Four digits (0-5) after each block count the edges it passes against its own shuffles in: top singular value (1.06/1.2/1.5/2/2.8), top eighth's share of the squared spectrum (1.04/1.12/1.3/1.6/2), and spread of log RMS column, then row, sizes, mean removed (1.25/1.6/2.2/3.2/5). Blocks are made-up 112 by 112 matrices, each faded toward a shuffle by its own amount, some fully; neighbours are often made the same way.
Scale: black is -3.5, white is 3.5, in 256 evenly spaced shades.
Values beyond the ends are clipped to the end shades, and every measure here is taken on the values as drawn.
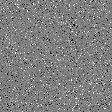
2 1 0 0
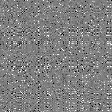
5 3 2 2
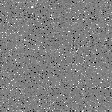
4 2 0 1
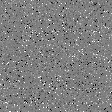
3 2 0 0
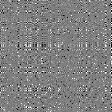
5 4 3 3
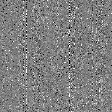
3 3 3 0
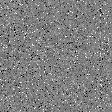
1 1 1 0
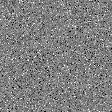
0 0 1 0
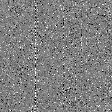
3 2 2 0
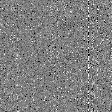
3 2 3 0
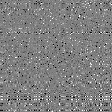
5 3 2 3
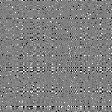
5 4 3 3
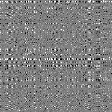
5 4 3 3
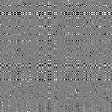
5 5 3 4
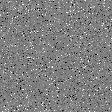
2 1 0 0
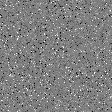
0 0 0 0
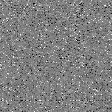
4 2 1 1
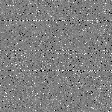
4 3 0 2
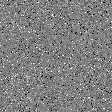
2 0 0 0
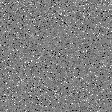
2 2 0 1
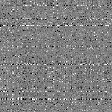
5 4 2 3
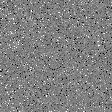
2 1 0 0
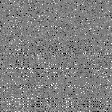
4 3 1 3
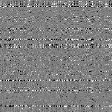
5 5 2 4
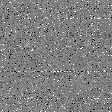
3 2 0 2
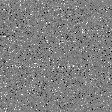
2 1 0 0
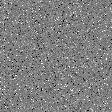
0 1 0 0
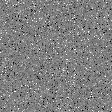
0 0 0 0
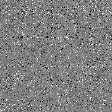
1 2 2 2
